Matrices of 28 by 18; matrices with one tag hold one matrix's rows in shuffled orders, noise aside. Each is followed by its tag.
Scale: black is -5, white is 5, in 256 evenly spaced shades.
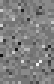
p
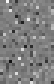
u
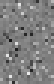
u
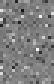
p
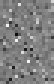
u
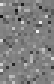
p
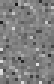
p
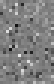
u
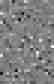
p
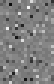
u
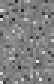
p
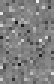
p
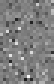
u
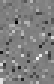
p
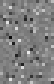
u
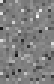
p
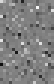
p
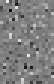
u
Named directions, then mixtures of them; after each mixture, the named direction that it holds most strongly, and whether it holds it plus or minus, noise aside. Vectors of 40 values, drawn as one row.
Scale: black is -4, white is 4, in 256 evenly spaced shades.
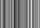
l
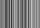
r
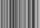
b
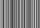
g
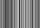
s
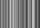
b, minus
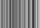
b, plus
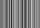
r, plus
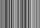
r, plus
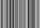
b, plus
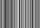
s, plus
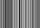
s, plus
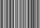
l, minus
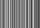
r, minus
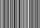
r, minus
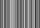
g, minus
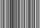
g, plus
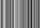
l, minus
